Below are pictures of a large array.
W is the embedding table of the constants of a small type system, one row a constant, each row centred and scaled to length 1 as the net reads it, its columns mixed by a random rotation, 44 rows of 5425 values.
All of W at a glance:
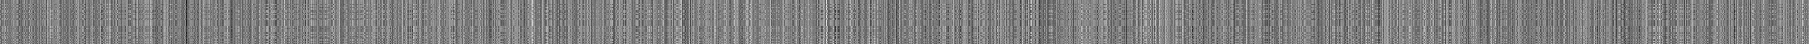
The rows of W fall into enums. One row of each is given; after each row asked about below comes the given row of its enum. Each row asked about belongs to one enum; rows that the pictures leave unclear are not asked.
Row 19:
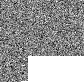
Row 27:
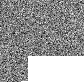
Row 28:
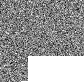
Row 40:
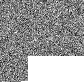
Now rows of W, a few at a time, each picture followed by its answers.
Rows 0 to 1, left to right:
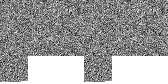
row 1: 40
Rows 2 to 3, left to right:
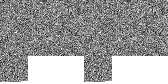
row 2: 40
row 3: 40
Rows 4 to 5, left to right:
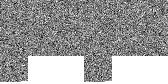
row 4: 19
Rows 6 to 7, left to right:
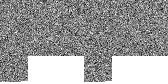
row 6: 40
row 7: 28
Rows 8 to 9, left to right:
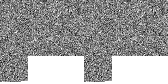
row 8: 40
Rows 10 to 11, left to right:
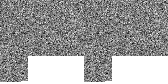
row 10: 27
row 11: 27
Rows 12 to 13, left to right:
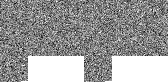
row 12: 19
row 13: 40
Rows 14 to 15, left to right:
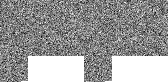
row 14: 27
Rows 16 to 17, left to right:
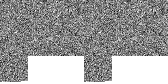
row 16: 40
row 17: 40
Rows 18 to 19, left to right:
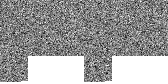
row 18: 27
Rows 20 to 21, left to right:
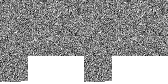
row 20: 40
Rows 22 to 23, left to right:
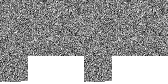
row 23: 40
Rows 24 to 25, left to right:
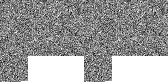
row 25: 40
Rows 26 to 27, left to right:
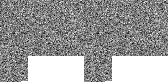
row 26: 27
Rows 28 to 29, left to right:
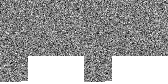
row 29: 27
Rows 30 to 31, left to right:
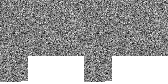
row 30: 27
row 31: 27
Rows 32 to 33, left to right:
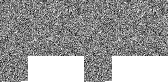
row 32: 40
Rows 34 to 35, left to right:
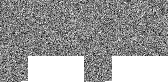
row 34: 27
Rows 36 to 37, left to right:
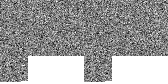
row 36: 19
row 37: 27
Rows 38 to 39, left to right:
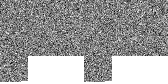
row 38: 28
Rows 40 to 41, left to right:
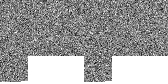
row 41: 28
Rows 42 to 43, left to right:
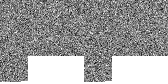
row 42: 40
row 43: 28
